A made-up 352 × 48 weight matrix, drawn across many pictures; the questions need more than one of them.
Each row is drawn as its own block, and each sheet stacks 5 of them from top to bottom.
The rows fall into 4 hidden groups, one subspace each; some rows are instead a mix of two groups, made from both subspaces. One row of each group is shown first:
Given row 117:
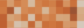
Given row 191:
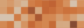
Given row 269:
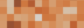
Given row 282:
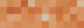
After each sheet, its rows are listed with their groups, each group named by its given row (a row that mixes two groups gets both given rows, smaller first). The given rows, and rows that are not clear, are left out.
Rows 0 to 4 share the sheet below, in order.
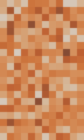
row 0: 191 and 269
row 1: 117
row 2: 117 and 191
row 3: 117 and 191
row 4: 191
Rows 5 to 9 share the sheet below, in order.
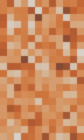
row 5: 269
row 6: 117 and 269
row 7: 282
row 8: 269
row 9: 191
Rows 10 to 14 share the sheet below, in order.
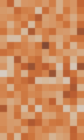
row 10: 117 and 269
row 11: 282
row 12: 117 and 191
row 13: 117
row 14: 191
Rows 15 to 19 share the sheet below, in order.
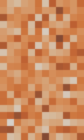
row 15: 117
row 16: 117 and 282
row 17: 282
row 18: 191
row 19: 191
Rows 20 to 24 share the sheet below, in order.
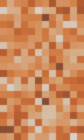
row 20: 282
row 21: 117
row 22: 117
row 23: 117 and 191
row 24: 191
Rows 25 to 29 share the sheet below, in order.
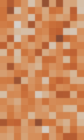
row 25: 117
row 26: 117 and 191
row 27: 191
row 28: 282
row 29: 282
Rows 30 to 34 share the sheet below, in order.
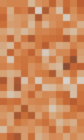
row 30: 269
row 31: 191
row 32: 117
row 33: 191
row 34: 117 and 269
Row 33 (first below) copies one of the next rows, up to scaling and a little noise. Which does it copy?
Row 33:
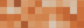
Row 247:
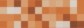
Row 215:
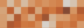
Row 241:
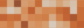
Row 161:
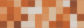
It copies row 241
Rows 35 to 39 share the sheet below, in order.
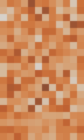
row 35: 117 and 191
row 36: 191
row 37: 117 and 282
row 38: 117
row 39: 191
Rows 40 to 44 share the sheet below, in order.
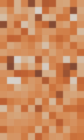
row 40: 191
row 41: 282
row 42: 269
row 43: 117
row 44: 117
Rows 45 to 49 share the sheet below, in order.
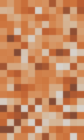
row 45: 269 and 282
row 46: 191
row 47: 282
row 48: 117
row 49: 191
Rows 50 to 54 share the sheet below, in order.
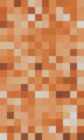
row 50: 117 and 269
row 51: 191
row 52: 117 and 282
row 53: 282
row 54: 117
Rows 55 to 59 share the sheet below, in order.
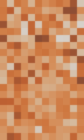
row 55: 117
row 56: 282
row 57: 117
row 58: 191
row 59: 269
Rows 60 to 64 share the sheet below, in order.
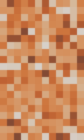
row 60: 117
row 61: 282
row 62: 282
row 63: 117 and 269
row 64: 191
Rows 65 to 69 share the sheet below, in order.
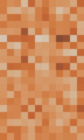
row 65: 282
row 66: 282
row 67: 282
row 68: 117
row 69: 191 and 282
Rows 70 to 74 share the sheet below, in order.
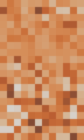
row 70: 282
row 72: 117 and 191
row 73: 269
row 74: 191
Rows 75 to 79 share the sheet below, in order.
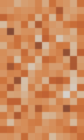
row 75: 117
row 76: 117 and 269
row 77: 191
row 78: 117 and 282
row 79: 191
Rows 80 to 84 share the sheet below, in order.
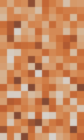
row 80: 191 and 269
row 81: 269
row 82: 117 and 269
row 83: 282
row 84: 191
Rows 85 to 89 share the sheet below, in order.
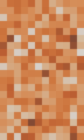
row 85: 117
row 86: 117
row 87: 282
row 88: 269
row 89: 191
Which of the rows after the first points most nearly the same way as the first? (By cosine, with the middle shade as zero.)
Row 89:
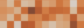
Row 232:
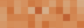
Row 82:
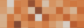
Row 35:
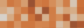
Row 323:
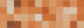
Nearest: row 35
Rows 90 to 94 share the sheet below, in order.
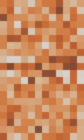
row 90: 117
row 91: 282
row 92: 117 and 191
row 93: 269
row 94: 117 and 269
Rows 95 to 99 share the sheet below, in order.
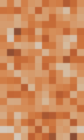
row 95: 191
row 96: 269
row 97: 191 and 269
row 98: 282
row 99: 191
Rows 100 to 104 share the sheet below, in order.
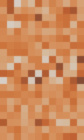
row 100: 269
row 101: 191
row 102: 117
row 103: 117 and 282
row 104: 282
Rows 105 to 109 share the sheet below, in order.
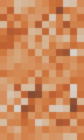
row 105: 117 and 191
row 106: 117 and 191
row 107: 117
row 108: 191
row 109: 282
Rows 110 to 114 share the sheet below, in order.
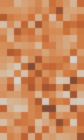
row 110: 117
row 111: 269
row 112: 191
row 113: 191
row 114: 117 and 282
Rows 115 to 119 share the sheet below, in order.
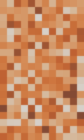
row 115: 269
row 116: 117
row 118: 117
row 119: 282
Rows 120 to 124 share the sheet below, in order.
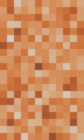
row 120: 269
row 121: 191 and 269
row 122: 269 and 282
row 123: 191
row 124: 191
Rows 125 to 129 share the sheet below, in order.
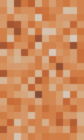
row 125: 269
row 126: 191
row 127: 117
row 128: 269 and 282
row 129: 117
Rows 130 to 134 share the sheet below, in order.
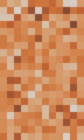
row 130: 191
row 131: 191
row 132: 269
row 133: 191
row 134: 117
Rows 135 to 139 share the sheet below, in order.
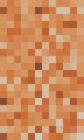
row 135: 282
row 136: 117
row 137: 191 and 269
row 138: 117 and 191
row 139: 117
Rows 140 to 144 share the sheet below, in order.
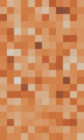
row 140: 117 and 282
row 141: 269
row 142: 117
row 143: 282
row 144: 117 and 191
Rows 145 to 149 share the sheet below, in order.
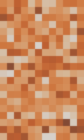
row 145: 191
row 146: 117 and 269
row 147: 191
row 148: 282
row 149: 191
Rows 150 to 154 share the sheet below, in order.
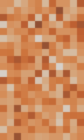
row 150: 117
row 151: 282
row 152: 117
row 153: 117
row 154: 117
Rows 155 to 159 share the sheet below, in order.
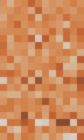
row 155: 117 and 269
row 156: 269
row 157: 117
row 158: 282
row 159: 282
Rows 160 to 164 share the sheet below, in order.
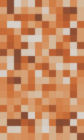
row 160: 269
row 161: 191
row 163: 191
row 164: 282
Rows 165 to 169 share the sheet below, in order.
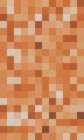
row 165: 117 and 269
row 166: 269
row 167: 269
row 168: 117
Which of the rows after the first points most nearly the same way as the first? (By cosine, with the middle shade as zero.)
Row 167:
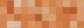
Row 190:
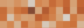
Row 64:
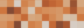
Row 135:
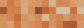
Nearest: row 64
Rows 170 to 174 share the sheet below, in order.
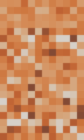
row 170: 282
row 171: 191 and 282
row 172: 269
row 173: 117 and 269
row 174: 282
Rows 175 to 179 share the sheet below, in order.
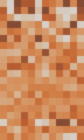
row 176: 191 and 282
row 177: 282
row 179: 282
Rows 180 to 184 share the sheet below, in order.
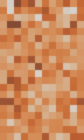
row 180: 269
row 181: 191
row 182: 269
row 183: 191
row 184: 191
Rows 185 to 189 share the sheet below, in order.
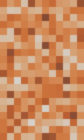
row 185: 282
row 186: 269 and 282
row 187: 117
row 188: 191
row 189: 191
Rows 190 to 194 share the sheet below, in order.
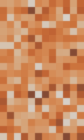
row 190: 191 and 269
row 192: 269 and 282
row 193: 269
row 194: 117
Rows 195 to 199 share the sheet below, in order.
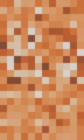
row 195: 269 and 282
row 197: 269
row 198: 191 and 282
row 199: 117 and 282
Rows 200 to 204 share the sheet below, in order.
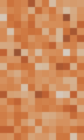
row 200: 117 and 269
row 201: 117
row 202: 282
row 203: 282
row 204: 191
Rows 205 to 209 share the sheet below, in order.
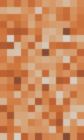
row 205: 191
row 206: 191
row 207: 191
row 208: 117 and 282
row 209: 117
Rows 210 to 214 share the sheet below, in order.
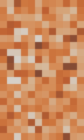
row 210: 269
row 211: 269 and 282
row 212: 269
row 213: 117 and 191
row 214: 117 and 269
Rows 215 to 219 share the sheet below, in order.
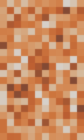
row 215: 191
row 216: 117
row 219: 269
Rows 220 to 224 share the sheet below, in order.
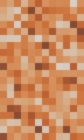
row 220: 191
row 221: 282
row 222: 282
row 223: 269
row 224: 117 and 191
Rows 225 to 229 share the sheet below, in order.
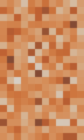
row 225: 191 and 282
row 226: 117
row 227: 117 and 269
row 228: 117 and 269
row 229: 282
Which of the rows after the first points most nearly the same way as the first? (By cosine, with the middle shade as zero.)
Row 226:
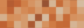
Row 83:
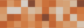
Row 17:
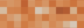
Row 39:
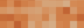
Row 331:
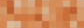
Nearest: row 331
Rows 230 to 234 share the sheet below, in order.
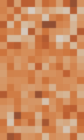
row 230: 191
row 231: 282
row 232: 269
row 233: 282
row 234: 269
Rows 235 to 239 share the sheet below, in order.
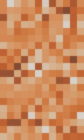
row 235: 117
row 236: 117
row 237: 191
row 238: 117
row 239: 282
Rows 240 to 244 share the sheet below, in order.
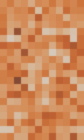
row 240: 269
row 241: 191
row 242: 191
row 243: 282
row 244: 191
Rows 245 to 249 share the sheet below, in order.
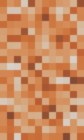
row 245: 282
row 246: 282
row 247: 191
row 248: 191
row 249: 117
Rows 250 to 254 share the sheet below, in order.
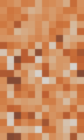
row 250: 191
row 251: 117
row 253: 269
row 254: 269
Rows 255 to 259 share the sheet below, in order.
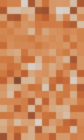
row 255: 282
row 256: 191 and 269
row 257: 191
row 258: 117
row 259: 191
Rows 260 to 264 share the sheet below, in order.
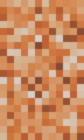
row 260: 117 and 282
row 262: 117
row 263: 191 and 269
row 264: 117
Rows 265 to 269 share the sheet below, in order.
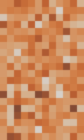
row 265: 117
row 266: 191
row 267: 191
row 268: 117 and 282
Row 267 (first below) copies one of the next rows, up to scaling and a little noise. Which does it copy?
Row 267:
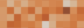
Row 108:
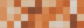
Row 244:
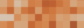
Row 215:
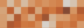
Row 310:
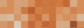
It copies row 215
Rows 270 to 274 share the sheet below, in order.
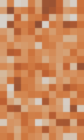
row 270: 117 and 191
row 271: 269
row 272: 117 and 191
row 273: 117 and 269
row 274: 282
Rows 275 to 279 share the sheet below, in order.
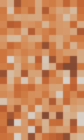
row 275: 269
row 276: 282
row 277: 117
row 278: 117
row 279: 117
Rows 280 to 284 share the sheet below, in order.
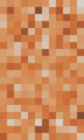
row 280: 269 and 282
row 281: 191 and 282
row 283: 269
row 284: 269 and 282
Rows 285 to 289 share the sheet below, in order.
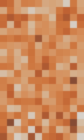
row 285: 191 and 269
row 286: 191
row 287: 191 and 282
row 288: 269
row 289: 117
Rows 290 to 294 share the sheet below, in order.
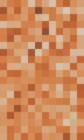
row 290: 191 and 282
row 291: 117
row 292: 282
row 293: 117
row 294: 117
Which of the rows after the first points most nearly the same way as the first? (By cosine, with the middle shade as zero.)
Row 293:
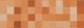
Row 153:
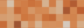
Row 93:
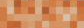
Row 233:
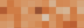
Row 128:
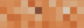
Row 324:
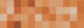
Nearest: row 324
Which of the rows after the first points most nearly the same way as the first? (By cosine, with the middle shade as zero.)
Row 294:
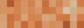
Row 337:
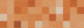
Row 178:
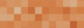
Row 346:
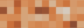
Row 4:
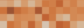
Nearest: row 346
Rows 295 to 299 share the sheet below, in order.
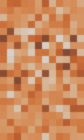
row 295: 117
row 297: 117 and 191
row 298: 191
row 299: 191
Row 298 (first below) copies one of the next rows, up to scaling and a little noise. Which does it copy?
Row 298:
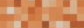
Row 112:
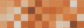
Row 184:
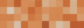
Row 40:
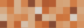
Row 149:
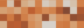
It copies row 184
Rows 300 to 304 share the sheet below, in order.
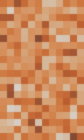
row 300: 191
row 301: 282
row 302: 191 and 269
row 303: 269
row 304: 191
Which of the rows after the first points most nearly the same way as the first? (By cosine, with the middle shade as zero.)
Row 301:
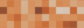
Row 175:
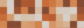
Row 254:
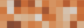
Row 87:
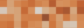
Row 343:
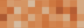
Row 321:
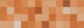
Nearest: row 321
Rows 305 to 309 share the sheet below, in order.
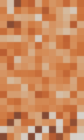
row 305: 269
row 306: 191
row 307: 269
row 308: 282
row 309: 117
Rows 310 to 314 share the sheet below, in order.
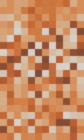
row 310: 191
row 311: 117
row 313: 269
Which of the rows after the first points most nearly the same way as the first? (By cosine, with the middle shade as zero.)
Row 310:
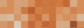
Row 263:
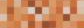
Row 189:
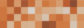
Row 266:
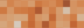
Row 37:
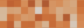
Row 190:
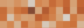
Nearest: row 266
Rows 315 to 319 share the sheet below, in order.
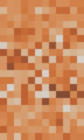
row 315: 282
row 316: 117
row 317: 117 and 282
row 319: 117
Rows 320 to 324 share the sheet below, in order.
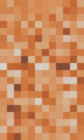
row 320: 117
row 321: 191
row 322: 282
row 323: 269
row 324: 117 and 269
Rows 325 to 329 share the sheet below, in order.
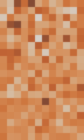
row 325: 117 and 269
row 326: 191 and 269
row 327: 117
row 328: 117 and 282
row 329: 269 and 282
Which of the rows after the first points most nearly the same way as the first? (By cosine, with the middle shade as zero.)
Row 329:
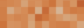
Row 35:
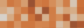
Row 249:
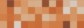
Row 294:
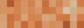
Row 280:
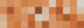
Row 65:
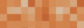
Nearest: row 65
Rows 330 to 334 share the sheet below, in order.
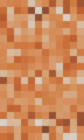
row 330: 269
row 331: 269
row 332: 117
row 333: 269
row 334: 282
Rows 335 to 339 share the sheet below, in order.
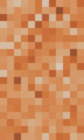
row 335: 117
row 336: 191
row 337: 117
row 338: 269 and 282
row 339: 191
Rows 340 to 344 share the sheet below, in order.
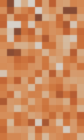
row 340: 269
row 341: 269
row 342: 117
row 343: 117
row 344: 269
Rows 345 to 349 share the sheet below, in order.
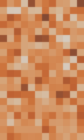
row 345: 282
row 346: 269 and 282
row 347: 117 and 282
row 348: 282
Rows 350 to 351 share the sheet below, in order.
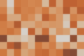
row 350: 117 and 269
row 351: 282
